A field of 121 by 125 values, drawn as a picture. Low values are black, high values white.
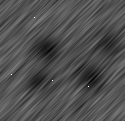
Odd rows or columns: none. Histogram: heavy tails on both sides. Slope: none. Dips: four. Mirror symmetry: none. Lone odd cells: 4, each higher than its neighbours.
